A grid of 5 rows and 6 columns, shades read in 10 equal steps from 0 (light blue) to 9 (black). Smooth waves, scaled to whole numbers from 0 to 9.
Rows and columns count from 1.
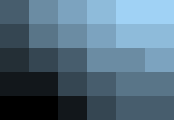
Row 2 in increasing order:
1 1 2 3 4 6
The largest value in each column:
9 9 8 6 5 5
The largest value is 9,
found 2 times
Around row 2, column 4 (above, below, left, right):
1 3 3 1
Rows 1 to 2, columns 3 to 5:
2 1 0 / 3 2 1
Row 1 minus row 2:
-1 -1 -1 -1 -1 -1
